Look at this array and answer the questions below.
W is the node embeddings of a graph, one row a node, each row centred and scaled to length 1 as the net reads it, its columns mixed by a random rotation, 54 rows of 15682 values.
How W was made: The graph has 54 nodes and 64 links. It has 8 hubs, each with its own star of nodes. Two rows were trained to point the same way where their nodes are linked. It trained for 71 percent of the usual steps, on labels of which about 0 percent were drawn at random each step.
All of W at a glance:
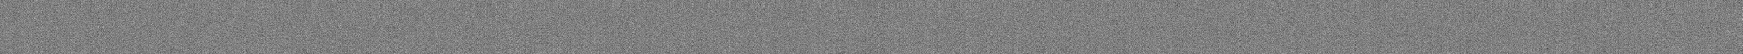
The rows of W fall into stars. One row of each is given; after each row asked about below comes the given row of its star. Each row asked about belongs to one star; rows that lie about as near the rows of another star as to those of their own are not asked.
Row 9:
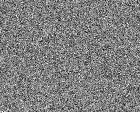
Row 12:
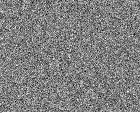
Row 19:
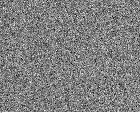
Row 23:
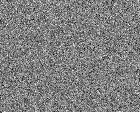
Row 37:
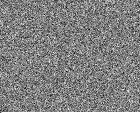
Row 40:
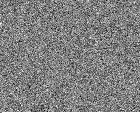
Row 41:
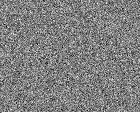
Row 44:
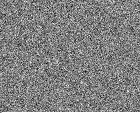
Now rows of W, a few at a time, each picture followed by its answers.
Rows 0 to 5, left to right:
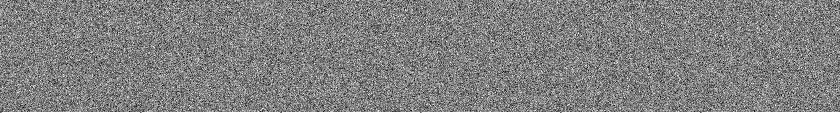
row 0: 41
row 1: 44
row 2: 40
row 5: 44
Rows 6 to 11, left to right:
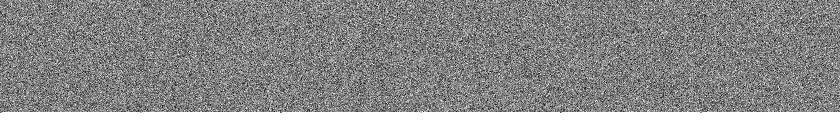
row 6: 44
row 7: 19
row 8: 41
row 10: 37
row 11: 44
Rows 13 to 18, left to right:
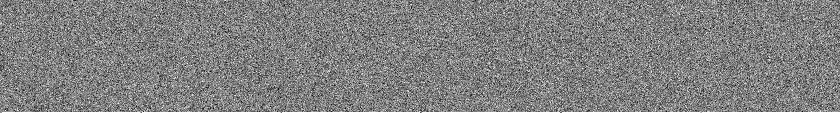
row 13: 19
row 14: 9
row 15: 19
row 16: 37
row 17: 44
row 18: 12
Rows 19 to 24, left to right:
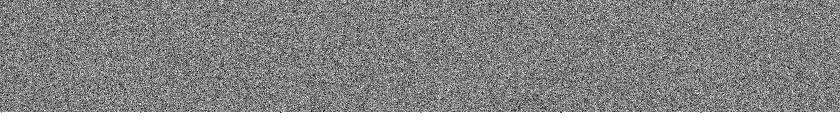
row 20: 12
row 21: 40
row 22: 12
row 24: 12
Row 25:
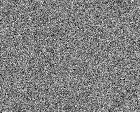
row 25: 23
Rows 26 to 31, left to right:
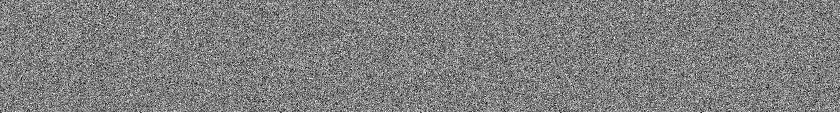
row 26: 41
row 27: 41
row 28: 23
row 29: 40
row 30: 37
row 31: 9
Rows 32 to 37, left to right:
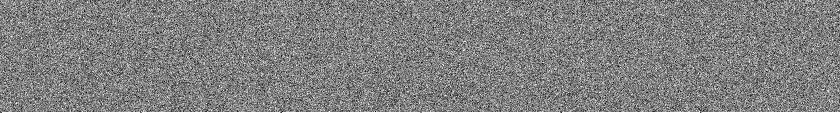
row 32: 23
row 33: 19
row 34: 12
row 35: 23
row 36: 23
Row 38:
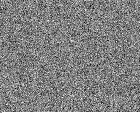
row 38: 9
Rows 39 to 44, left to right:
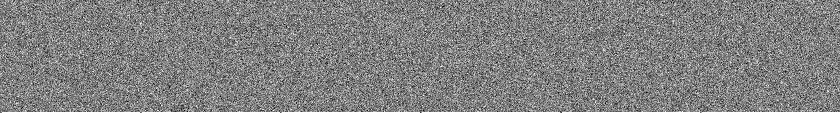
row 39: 44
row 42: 37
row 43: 23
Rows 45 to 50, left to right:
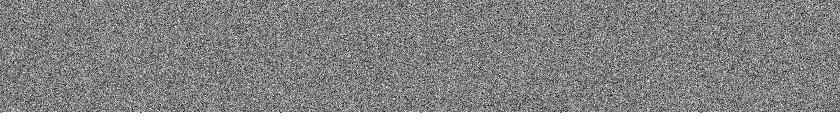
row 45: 19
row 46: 40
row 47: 40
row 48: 44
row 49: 37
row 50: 44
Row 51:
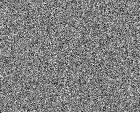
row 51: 41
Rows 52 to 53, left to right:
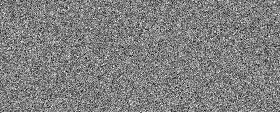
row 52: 37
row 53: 12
